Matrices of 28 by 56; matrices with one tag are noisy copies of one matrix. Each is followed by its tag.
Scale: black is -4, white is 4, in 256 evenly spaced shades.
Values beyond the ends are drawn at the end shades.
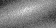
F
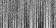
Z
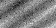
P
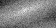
F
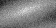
F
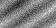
P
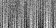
Z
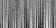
Z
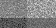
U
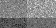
U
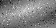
F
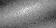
F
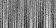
Z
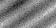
P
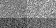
U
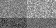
U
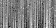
Z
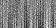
Z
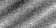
P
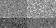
U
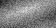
F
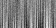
Z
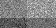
U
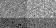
U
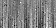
Z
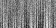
Z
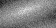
F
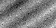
P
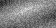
F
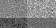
U
